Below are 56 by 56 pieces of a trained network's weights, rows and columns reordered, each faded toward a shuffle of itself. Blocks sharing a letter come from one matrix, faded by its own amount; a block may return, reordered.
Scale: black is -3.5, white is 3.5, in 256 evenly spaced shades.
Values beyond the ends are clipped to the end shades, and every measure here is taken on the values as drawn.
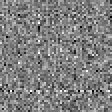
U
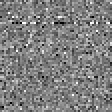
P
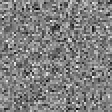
P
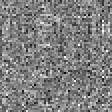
U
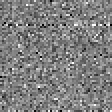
P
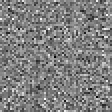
P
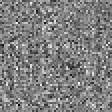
U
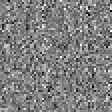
U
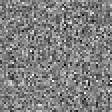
P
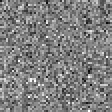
P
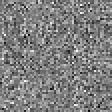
P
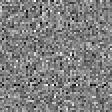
P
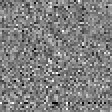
P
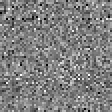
P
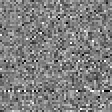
U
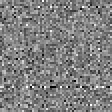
U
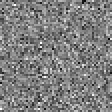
P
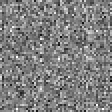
P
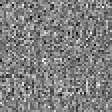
U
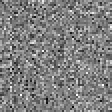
P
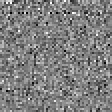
P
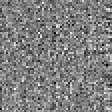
U
